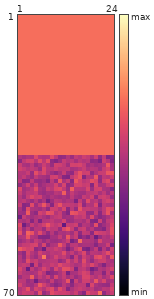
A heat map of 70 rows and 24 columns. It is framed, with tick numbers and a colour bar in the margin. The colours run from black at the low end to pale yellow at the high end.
The table splits into 2 rows of 1 panel. Panel 1,1: high, flat. Panel 2,1: middling, fine-grained.
